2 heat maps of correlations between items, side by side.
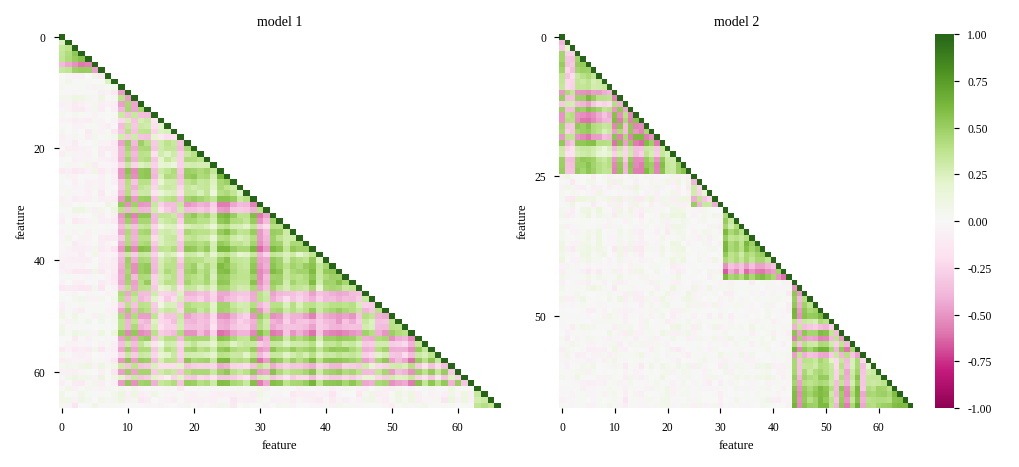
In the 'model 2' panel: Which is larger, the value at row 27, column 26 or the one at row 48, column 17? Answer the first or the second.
the second
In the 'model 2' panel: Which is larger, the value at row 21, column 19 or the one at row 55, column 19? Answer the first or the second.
the first
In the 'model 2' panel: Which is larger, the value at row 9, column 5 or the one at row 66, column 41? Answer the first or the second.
the first
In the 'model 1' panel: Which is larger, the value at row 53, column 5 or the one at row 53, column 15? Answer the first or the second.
the first
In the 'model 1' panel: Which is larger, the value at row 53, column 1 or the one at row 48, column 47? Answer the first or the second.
the first
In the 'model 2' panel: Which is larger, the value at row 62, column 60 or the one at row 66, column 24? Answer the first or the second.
the first
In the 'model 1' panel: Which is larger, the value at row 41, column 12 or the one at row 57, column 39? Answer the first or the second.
the first
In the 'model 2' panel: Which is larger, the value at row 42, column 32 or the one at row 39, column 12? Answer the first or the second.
the second
